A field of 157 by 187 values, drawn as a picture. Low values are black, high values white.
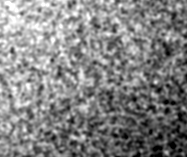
Ninth with the highest average: top left. Slope: up to the top left. Lone odd cells: none. Ninth with the lowest average: bottom right. Grain: blotchy.
